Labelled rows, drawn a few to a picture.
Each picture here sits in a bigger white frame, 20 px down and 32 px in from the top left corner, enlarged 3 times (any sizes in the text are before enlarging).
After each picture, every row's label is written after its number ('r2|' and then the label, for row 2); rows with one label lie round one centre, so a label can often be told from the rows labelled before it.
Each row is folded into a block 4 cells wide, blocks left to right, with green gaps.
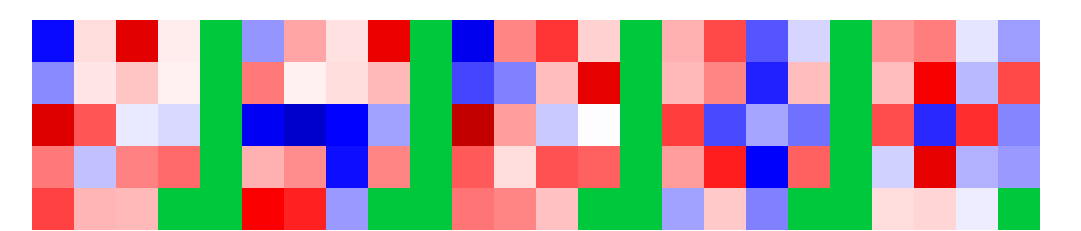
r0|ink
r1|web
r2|ink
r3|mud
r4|mud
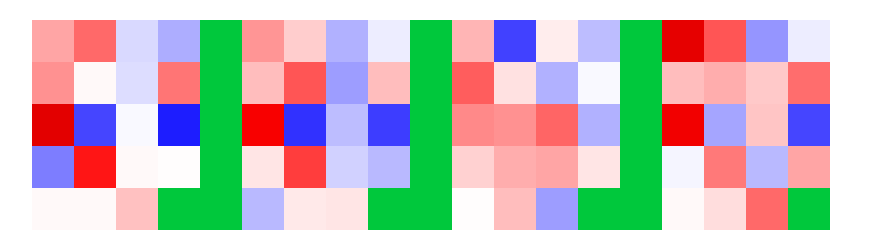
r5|mud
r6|mud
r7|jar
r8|mud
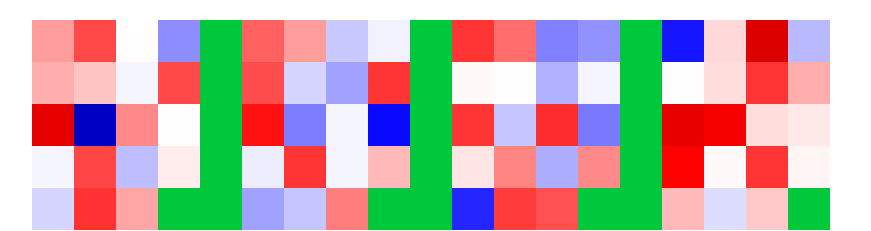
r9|mud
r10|mud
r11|mud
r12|ink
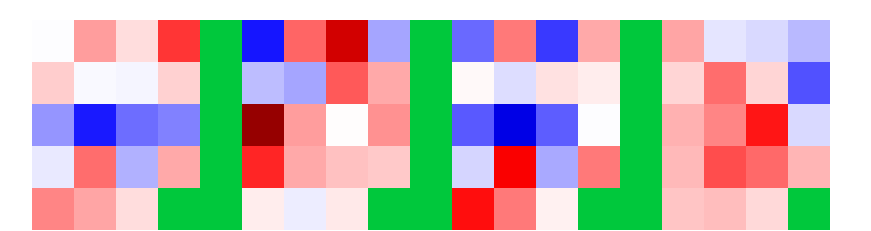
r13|web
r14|ink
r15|web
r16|jar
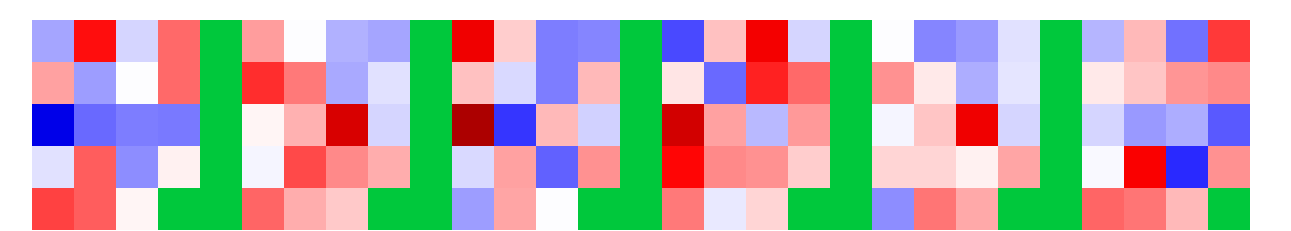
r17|web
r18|jar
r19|mud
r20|ink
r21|jar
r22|web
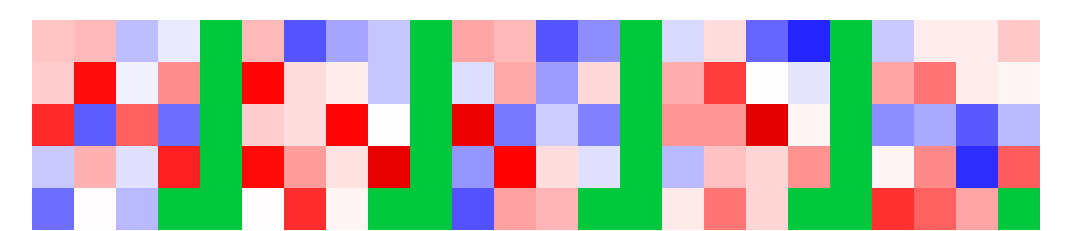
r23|mud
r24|jar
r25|mud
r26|jar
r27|web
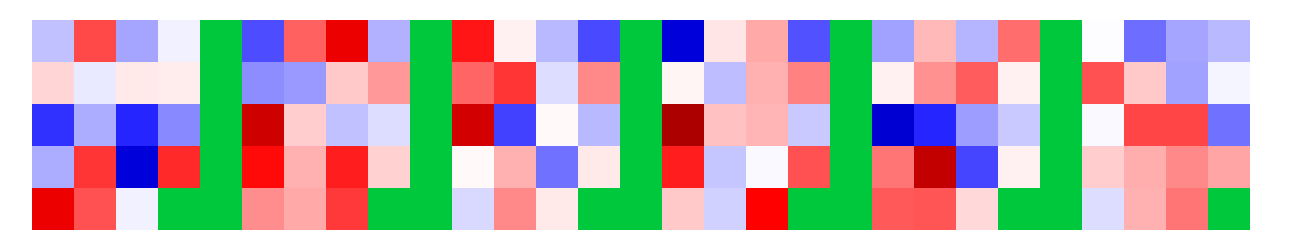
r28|web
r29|ink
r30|mud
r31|ink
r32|web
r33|jar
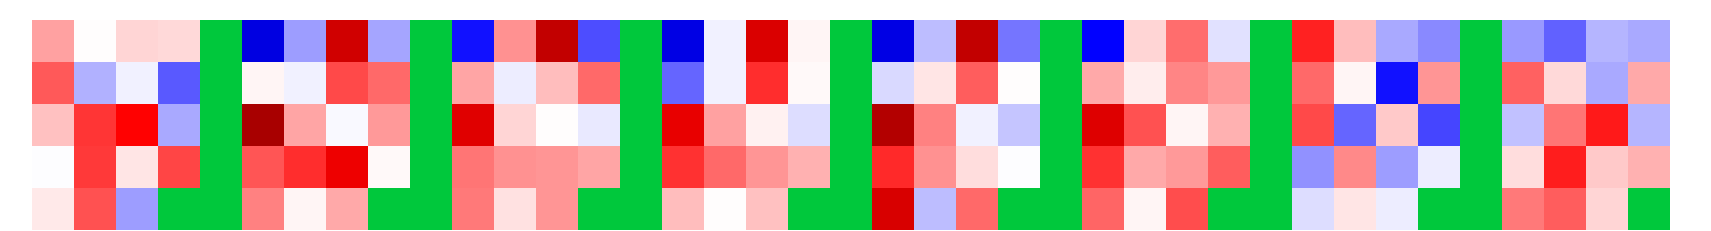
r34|jar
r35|ink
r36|ink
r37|ink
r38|ink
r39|ink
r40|mud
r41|jar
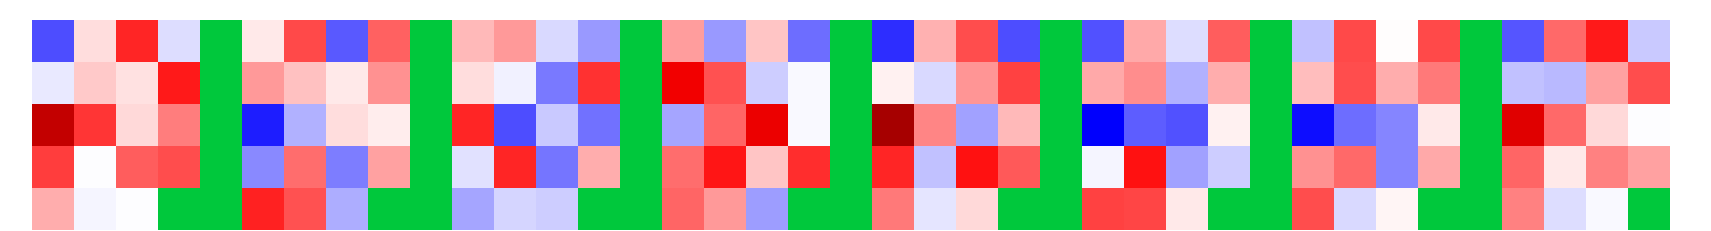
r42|ink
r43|web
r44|mud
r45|jar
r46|ink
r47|web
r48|web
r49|ink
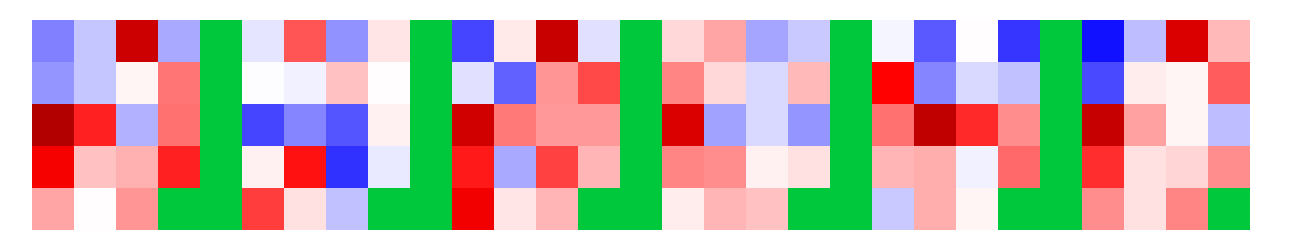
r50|ink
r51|web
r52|ink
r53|mud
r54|jar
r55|ink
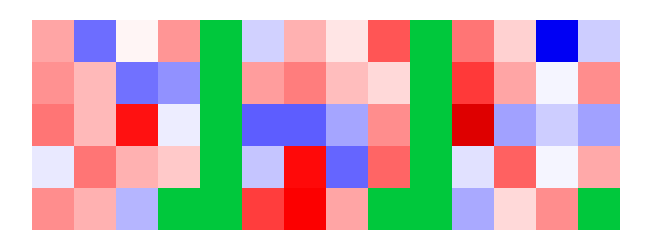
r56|jar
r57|web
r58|mud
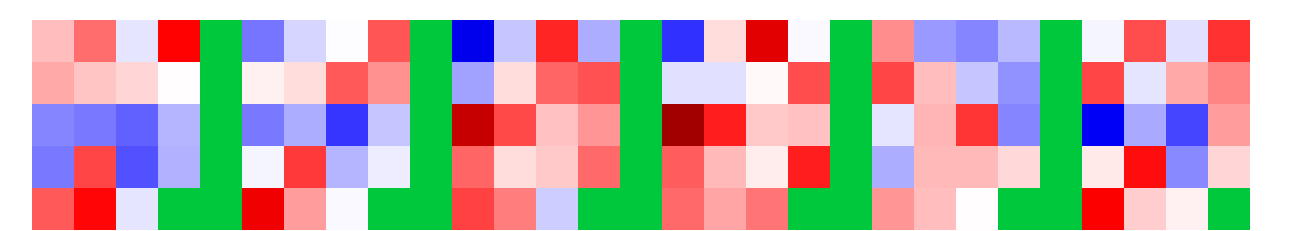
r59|web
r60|web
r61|ink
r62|ink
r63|jar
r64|web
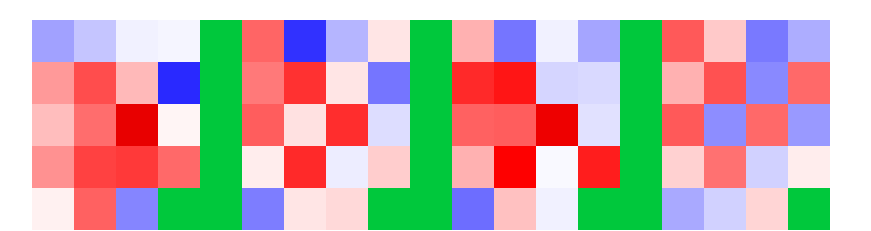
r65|jar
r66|jar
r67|jar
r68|mud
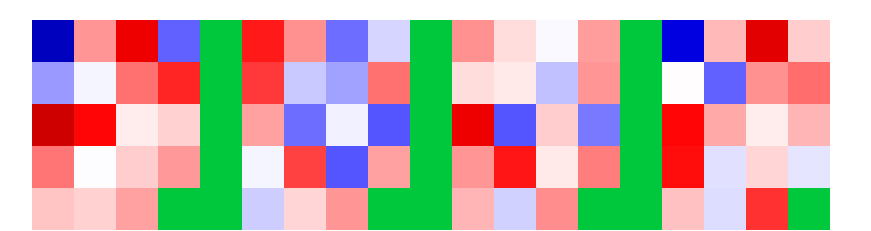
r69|ink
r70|mud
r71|mud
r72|ink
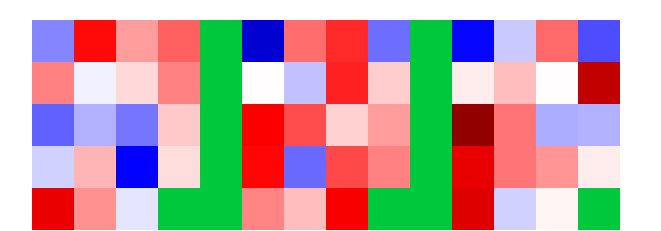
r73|web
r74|ink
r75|ink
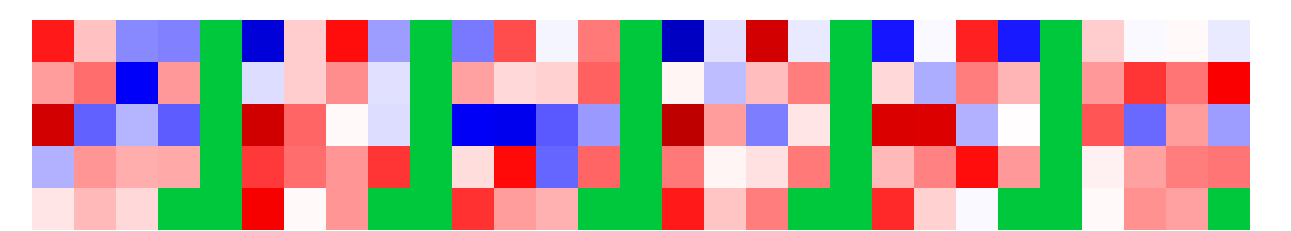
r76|mud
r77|ink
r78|web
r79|ink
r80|ink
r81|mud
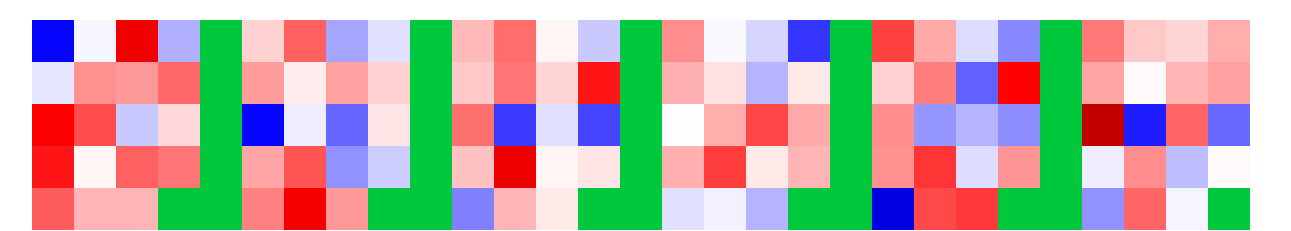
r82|ink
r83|web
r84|mud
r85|jar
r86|mud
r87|mud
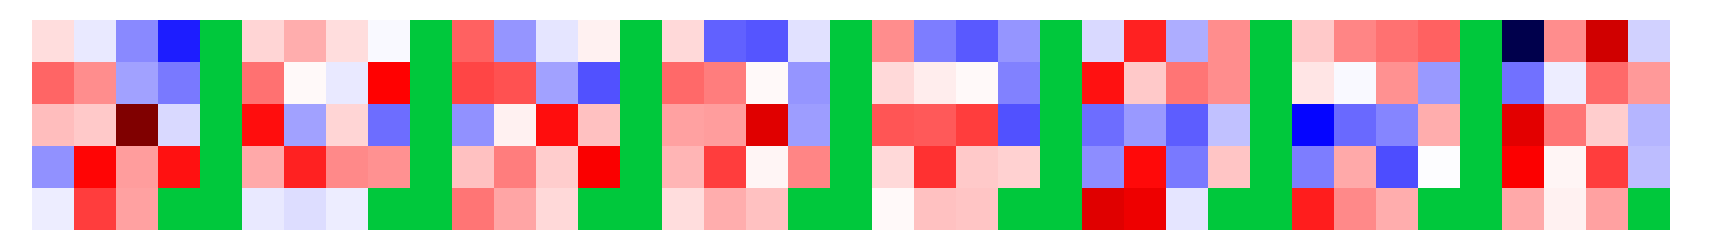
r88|jar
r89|mud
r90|jar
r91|jar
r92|jar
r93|web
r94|web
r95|ink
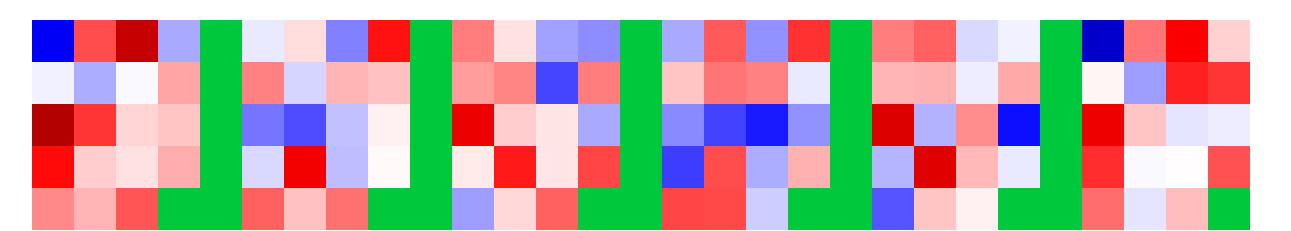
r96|ink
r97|web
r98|mud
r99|web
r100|mud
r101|ink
